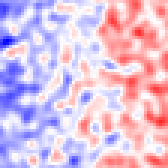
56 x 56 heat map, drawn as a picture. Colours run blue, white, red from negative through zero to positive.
No row or column stands out. No lone cell stands out from its neighbours. The field is mottled with small blotches. The values follow a bell shape. There is an overall slope up to the right. Overall the values sit about 50% of the way up the scale. No regular stripes run through it.
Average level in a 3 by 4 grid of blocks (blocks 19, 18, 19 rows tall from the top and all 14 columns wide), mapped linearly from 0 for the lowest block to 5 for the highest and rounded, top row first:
1245 / 0235 / 1235
